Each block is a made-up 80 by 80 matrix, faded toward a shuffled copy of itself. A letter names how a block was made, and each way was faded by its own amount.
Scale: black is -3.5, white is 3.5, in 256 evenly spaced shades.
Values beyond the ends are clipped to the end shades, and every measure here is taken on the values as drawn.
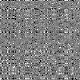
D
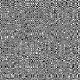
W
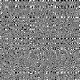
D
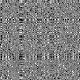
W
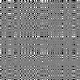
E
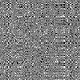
W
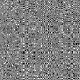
W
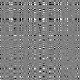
E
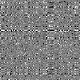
D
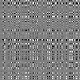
E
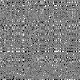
D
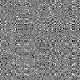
W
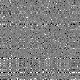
D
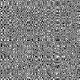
W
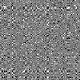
W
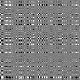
E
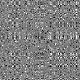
W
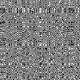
W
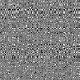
D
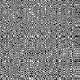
W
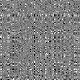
W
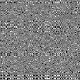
D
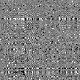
D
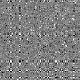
D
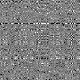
D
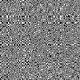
W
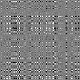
E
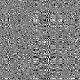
W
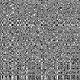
W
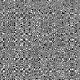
W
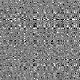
D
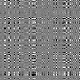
E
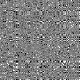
W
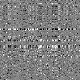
D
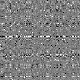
D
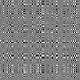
E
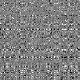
D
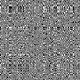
W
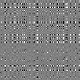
E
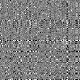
D
